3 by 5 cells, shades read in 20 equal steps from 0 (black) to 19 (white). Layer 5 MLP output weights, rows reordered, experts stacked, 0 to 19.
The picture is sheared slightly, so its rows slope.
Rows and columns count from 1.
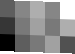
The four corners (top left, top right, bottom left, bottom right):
7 19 0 6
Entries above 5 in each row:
5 4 4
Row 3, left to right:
0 7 9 12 6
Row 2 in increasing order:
4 9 9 12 13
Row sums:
59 47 34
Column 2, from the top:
10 9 7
